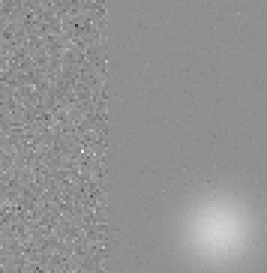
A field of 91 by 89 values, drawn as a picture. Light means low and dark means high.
The right part is calmer, past a seam about 40% of the way across. The ninth with the lowest average is the bottom right. On average the colour sits 40% of the way up the scale. The halves do not mirror each other. The values are skewed, with a long tail toward low values. There are no regular stripes. One dip sinks in the bottom right.
